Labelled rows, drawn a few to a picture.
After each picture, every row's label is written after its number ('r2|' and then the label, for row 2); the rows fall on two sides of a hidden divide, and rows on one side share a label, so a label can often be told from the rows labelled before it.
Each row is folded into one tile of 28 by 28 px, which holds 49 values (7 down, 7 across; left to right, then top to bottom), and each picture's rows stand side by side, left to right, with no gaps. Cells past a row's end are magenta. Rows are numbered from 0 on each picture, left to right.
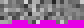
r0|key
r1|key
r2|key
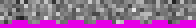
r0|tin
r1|key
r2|key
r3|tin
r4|key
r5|key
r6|key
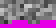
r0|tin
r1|key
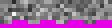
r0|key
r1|key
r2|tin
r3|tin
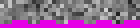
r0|key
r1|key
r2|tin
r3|key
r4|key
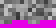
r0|key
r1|key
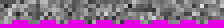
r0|key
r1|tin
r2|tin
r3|tin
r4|key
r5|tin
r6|key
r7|tin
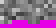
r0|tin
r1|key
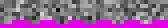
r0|key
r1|tin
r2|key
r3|key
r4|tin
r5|key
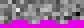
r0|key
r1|key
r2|key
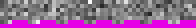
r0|key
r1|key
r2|key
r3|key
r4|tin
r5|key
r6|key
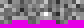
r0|tin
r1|tin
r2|key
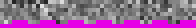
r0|key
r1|key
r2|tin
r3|key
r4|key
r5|key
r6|tin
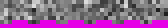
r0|key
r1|tin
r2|tin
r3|tin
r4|tin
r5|tin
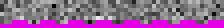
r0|key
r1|tin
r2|tin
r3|tin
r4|tin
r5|key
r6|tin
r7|key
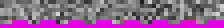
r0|key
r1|key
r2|key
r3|key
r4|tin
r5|key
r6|tin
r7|tin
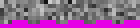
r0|key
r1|key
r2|key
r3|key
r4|tin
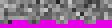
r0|tin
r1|tin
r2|tin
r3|key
